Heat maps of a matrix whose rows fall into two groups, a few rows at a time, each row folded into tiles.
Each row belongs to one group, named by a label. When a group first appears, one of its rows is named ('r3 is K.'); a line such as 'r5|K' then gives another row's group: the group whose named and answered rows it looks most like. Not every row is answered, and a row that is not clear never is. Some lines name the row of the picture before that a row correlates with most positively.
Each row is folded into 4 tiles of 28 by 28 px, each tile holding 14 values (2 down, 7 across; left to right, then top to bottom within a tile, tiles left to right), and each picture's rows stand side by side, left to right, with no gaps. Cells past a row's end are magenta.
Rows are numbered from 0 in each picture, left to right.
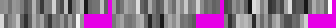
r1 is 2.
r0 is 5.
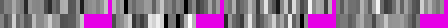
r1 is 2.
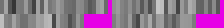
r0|2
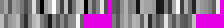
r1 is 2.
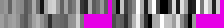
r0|5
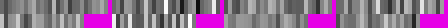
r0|5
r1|5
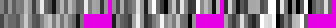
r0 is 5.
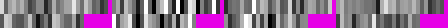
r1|5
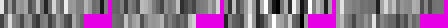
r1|2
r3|5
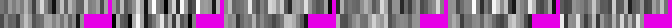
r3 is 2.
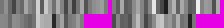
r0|2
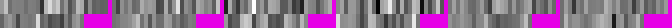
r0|5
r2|2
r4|5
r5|2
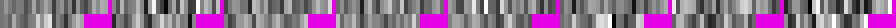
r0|2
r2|2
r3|5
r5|2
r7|2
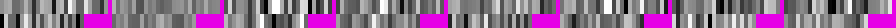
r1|2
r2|5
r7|2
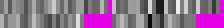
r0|5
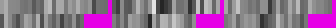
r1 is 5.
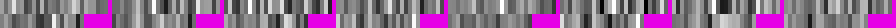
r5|5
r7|5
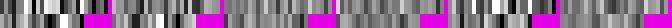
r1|2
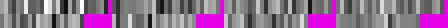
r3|2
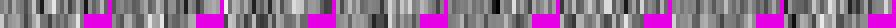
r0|5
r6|5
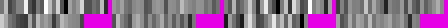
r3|2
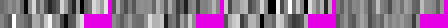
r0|2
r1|2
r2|2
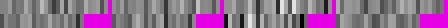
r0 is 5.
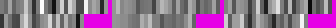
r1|5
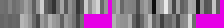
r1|5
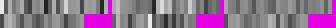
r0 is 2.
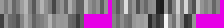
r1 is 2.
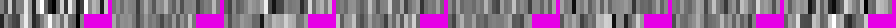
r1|5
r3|5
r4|2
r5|2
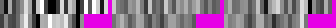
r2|5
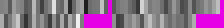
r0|5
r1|2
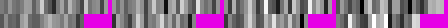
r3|2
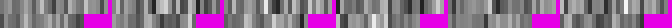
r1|5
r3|2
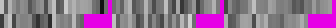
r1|5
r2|2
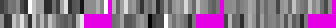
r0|2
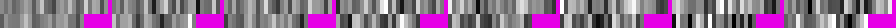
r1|5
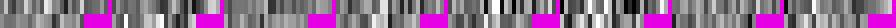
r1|2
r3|2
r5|2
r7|2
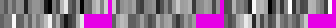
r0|2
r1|2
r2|2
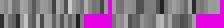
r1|2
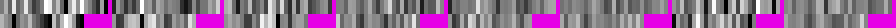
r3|5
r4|2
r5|5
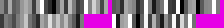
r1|5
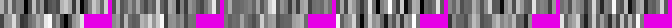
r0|2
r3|5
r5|5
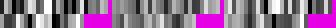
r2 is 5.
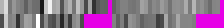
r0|5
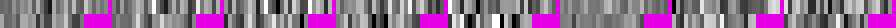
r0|2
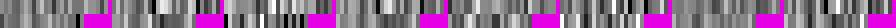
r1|5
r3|5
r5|5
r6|5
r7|5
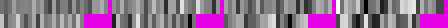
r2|2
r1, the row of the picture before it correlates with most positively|0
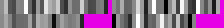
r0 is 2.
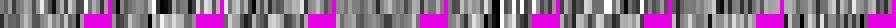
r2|2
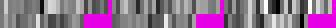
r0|5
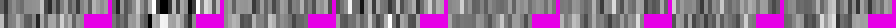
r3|2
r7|2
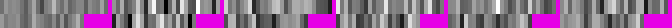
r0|5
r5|5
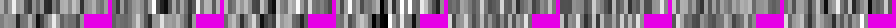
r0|2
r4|5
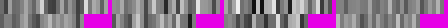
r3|5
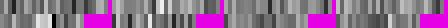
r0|2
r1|5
